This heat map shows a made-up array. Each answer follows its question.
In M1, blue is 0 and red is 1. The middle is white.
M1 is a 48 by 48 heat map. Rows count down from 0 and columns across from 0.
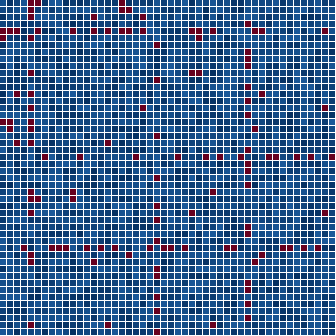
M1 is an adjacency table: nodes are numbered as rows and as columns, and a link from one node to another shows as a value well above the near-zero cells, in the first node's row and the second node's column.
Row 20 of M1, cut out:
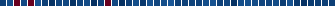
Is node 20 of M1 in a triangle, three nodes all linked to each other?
yes
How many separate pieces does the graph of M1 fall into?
3
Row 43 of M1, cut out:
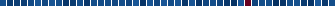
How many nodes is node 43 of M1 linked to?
1
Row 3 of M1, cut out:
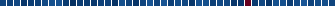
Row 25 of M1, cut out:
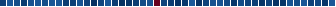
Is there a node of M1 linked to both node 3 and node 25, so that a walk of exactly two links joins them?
no
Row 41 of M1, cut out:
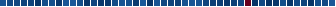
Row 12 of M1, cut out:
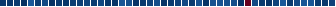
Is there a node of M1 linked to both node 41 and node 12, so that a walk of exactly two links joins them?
yes
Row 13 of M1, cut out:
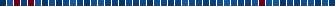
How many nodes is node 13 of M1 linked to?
3
